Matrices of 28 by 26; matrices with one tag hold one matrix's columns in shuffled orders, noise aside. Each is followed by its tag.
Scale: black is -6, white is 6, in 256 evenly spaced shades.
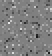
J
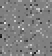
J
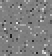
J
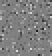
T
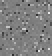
T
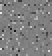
T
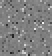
J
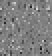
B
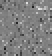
B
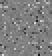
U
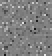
U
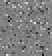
U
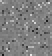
U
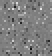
B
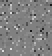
T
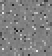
T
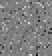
U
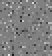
U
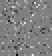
U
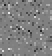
T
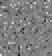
U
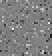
J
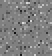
U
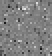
B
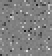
T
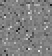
T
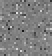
T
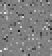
T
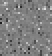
B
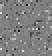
T
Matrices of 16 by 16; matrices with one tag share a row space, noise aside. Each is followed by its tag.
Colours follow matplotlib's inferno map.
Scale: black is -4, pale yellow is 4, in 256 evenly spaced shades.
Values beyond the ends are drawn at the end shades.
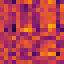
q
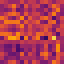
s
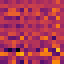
s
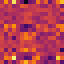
q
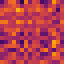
s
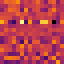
s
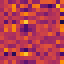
q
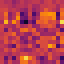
q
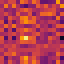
q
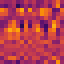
s
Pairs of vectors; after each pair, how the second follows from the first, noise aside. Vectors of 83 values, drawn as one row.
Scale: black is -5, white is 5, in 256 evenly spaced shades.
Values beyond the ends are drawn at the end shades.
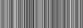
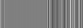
partly zeroed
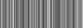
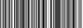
scaled up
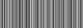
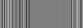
partly zeroed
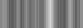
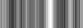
scaled up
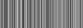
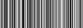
scaled up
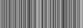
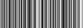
scaled up
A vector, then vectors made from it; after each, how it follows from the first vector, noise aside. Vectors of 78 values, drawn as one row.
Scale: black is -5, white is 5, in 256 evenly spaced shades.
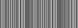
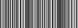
scaled up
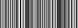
scaled up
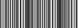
scaled up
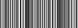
scaled up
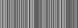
wrapped around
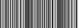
scaled up
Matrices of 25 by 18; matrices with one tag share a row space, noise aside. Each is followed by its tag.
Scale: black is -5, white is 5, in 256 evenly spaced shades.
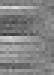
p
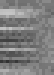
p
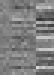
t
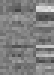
t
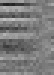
p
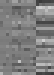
t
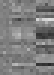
t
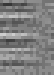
p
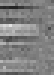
p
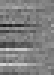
p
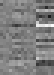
t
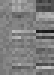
t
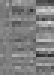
t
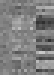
t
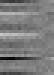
p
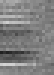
p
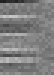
p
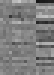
t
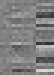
t
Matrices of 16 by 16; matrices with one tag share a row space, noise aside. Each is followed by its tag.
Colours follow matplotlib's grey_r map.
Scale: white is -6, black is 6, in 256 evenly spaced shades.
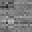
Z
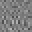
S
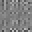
S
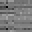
Z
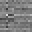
Z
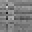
Z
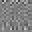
S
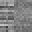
Z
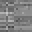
Z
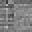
Z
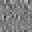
S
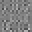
S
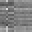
Z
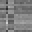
Z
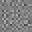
S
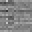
Z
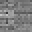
Z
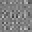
S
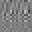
S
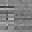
Z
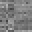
Z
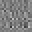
S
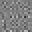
S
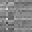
Z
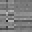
Z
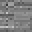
Z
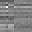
Z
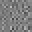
S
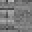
Z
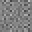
S
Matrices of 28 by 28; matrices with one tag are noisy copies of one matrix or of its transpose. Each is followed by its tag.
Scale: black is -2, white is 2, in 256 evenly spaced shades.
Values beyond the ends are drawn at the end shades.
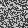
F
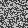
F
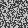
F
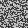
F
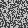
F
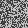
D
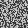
F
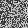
D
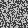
F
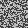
F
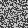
F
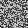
F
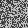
D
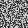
F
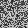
D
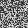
D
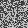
D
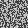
F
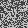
D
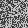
D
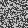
F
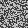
F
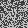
D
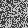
D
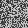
D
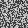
F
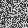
D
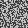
F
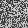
D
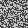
F
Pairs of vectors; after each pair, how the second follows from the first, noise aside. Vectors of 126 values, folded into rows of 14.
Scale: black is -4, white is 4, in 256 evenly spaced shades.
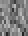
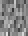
sign-scrambled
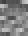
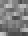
reversed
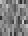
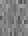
shrunk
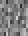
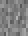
shrunk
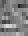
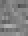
shrunk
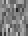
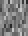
reversed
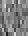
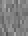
shrunk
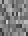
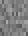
shrunk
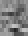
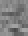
shrunk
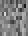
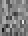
reversed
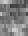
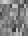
sign-scrambled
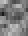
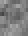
shrunk
